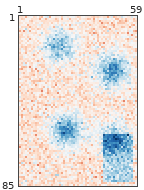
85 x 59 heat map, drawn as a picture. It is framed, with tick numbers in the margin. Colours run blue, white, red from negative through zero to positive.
Four dips sink into the field. On average the colour sits 50% of the way up the scale. In the bottom right lies a patch that is lower than the rest. Neither half mirrors the other.
